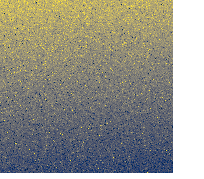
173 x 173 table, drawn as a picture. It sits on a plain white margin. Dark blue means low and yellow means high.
There is an overall slope up to the top. The grain is fine, like static. No regular stripes run through it. The values follow a bell shape.
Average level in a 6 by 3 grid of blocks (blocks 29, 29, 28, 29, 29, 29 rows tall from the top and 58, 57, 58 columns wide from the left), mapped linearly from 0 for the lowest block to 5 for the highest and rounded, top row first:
555
444
333
222
111
000
